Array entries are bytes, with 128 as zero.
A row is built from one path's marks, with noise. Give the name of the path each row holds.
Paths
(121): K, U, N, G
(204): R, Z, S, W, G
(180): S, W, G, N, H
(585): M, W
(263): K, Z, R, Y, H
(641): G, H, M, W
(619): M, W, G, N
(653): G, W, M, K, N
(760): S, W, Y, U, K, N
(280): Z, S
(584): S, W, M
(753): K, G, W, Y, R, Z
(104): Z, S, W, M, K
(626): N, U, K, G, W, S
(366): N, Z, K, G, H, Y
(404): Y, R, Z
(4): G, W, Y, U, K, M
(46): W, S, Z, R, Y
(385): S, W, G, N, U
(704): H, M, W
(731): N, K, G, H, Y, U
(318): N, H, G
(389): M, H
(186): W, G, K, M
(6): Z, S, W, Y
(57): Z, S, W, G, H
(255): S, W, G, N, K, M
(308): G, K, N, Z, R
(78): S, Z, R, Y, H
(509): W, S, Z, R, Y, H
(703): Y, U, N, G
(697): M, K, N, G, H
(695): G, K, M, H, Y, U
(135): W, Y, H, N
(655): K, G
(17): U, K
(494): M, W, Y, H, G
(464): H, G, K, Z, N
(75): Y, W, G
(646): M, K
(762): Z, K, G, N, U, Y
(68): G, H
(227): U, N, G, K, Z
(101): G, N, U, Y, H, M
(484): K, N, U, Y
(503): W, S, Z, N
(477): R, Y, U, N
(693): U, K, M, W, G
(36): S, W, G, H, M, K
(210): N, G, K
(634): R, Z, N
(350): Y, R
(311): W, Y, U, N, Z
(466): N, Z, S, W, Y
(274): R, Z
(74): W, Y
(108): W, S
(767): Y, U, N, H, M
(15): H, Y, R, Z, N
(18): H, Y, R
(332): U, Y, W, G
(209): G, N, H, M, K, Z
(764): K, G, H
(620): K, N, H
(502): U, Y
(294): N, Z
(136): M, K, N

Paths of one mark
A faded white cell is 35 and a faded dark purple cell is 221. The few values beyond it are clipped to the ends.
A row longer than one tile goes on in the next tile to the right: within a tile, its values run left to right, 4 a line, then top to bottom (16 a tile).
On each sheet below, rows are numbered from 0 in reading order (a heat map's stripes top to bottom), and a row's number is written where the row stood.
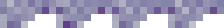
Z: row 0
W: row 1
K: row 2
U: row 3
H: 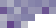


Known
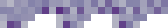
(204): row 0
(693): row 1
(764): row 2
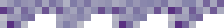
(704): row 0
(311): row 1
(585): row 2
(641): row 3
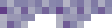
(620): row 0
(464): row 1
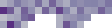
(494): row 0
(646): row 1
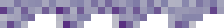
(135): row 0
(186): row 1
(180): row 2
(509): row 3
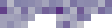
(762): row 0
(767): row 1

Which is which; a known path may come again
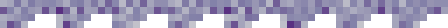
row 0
(74)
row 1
(693)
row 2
(477)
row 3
(18)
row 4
(101)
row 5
(57)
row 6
(274)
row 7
(294)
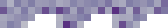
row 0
(311)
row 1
(585)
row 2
(4)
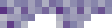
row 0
(318)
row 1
(626)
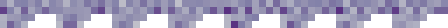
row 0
(620)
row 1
(280)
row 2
(634)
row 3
(308)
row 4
(653)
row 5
(646)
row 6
(703)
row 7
(484)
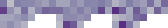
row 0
(762)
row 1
(108)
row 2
(494)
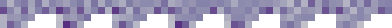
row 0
(464)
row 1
(180)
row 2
(332)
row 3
(584)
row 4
(503)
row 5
(350)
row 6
(502)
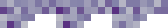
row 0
(68)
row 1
(619)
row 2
(731)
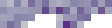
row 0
(78)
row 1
(704)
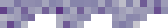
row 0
(135)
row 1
(136)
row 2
(404)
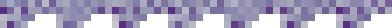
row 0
(697)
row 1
(466)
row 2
(36)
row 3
(695)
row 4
(204)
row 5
(389)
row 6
(641)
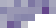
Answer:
(509)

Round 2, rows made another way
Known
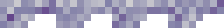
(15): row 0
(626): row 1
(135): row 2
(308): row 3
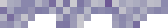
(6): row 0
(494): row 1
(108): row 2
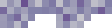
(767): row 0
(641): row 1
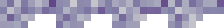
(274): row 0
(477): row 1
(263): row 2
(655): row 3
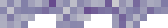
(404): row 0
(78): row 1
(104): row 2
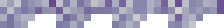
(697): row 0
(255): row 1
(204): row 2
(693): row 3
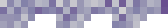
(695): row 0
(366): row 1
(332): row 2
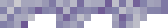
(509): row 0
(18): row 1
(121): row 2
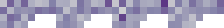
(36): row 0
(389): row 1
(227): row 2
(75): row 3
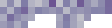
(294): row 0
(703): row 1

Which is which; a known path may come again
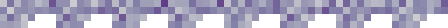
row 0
(502)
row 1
(477)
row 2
(753)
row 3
(764)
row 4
(703)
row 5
(634)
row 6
(36)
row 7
(204)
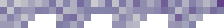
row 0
(46)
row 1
(584)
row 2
(75)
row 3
(274)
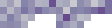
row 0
(389)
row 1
(15)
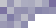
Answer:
(74)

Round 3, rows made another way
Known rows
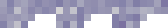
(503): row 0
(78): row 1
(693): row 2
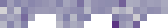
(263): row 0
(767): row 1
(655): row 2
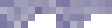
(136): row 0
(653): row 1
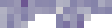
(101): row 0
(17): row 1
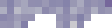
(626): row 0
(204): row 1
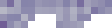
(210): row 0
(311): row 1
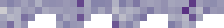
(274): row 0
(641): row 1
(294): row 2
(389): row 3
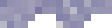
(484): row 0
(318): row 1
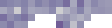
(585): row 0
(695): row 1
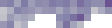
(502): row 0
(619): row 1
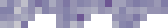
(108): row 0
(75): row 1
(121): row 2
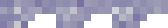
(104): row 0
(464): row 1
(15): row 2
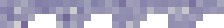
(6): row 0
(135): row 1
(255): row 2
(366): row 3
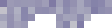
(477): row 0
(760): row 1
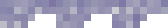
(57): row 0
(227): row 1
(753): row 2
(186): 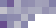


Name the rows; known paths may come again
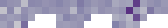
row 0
(46)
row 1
(227)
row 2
(389)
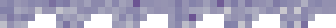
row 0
(385)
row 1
(731)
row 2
(209)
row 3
(75)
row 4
(4)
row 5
(509)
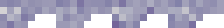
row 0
(15)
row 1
(762)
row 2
(308)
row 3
(764)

